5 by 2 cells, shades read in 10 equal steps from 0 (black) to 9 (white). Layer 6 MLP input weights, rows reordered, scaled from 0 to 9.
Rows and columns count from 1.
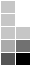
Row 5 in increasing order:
0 3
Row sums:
16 16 14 10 3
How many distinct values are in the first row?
2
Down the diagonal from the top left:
7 9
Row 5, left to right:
3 0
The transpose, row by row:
7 7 7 6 3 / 9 9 7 4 0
